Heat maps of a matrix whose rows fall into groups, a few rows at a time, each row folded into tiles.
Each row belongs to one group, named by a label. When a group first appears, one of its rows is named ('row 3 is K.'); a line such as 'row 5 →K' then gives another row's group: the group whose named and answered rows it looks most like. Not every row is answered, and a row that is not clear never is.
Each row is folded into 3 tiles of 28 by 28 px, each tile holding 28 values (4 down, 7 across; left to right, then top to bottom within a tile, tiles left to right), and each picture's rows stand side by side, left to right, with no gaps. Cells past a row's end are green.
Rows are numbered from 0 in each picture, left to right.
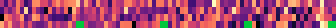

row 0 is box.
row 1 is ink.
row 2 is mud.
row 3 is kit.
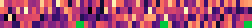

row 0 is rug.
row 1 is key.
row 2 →ink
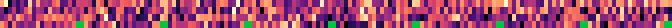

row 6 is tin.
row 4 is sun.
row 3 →mud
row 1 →kit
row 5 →box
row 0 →key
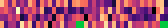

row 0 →ink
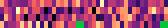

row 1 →mud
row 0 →ink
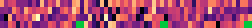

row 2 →ink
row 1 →kit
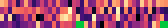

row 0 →tin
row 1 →box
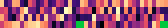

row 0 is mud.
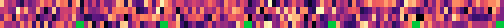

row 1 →sun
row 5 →box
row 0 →ink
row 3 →mud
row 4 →kit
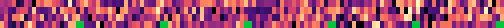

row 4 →sun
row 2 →box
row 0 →kit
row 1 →tin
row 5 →key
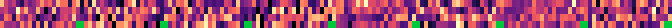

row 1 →mud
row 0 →ink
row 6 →key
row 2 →mud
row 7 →key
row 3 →key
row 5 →sun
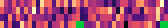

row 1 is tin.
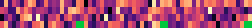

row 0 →sun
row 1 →kit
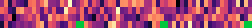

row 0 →sun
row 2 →key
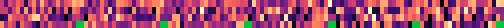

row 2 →box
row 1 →box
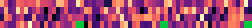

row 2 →tin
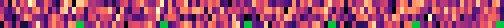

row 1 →tin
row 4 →sun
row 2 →mud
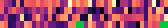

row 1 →key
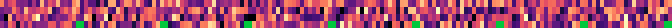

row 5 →ink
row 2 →mud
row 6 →kit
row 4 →key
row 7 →sun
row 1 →kit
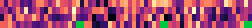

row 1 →kit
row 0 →box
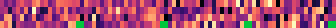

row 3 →mud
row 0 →box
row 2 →key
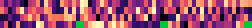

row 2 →box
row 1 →mud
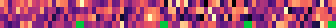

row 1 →tin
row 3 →kit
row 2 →mud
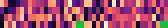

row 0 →key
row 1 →key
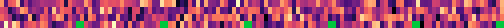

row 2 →key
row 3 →sun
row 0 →mud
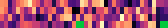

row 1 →mud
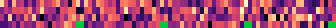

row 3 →mud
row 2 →tin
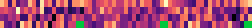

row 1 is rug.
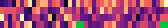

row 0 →kit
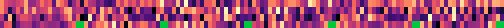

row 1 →ink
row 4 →box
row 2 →mud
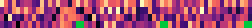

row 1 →rug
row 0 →tin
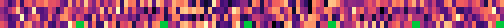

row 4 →ink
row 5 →kit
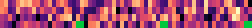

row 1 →key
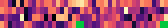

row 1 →rug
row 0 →kit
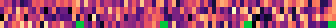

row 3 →sun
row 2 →key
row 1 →tin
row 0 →ink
